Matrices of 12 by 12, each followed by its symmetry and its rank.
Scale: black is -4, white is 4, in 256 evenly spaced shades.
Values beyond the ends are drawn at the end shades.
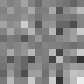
symmetric, rank two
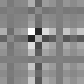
symmetric, rank one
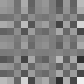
symmetric, rank one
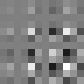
symmetric, rank one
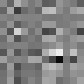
neither, rank two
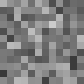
neither, full rank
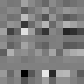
neither, rank two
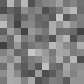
neither, full rank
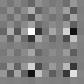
symmetric, rank one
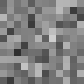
neither, full rank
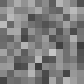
neither, full rank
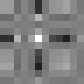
symmetric, rank one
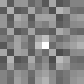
symmetric, rank two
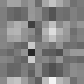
neither, rank two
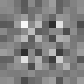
symmetric, rank two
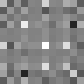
symmetric, rank two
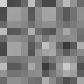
symmetric, rank two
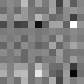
neither, rank two
